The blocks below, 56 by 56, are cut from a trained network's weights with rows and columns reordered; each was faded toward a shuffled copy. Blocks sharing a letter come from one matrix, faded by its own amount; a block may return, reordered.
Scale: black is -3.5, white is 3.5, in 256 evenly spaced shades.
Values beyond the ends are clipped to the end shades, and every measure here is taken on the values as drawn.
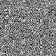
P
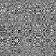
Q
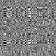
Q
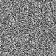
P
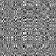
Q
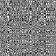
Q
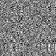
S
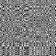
Q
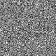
P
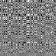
Q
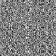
S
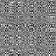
Q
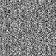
S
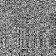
S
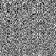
S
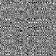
Q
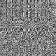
S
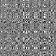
Q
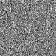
P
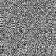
S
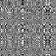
Q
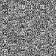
S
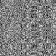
S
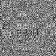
S
